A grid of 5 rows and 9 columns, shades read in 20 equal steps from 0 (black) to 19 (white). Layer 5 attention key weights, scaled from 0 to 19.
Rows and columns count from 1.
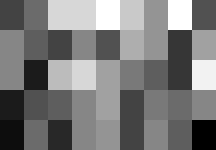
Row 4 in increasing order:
2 5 6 7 8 9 10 10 12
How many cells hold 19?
2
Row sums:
115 78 92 69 55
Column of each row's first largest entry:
5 6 9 5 5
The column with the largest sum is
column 4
